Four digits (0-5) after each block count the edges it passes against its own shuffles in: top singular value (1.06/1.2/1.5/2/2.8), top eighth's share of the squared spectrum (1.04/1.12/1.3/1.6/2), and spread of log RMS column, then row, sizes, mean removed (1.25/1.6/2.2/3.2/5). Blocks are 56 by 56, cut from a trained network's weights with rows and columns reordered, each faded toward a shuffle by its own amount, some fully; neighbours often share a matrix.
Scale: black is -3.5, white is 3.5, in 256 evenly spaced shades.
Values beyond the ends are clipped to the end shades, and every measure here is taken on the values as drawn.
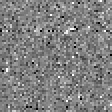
1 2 0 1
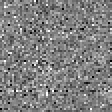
2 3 1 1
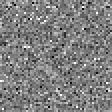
1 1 0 0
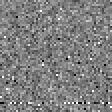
2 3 0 1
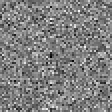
3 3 1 1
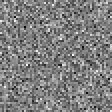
1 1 0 0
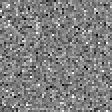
0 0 0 0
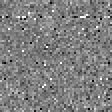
2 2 0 1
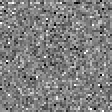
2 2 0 0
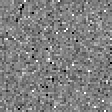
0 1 0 0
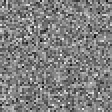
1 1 0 0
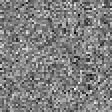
3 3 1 0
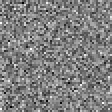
1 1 0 0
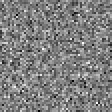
0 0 0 0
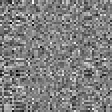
4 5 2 2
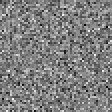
2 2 0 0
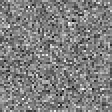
0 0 0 0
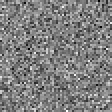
1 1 0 0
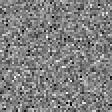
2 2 0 0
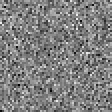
0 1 0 0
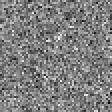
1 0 0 0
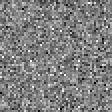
1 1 0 0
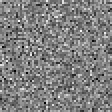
0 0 0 0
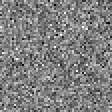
0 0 0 0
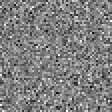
0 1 0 0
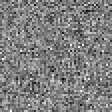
2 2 1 1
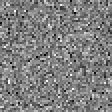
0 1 0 0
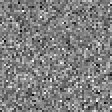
2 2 0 1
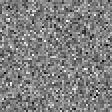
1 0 0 1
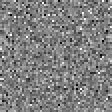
1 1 0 0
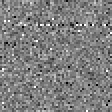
2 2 0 1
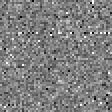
2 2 0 1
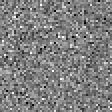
0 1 0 0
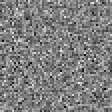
3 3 1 0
